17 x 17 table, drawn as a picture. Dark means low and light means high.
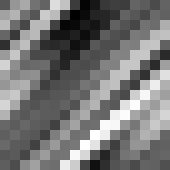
Grain: diagonal, up to the right. Ninth with the lowest average: top middle. Mirror symmetry: none.
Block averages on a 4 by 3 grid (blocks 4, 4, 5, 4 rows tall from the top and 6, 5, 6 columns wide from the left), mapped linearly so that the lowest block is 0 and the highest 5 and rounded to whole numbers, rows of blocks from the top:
3 0 2 / 3 1 4 / 3 3 5 / 2 4 3
